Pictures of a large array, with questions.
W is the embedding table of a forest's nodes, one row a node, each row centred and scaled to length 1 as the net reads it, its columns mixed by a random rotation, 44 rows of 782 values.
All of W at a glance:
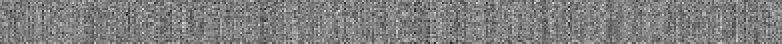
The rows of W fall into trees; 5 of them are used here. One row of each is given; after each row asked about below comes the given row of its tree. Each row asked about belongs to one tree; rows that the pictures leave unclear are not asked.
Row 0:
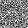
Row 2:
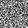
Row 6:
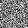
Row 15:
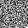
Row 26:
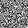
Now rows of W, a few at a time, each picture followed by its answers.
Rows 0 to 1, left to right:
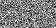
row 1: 6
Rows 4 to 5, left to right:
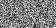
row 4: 2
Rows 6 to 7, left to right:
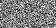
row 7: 26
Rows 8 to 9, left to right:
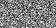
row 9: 2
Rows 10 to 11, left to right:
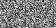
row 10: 26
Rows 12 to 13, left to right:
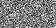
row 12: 15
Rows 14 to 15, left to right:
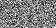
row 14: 0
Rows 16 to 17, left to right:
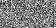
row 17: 26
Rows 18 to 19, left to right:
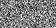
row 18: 2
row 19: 26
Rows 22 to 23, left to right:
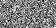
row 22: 26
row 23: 26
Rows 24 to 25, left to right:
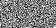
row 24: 6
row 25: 26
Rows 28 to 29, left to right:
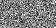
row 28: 0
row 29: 2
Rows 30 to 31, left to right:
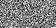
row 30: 2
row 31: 26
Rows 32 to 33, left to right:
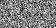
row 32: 2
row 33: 2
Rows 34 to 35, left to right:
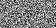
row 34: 26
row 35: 6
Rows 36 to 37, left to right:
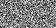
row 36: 2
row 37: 0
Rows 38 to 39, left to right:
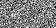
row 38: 15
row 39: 6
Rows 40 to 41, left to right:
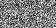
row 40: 0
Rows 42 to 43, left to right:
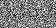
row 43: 2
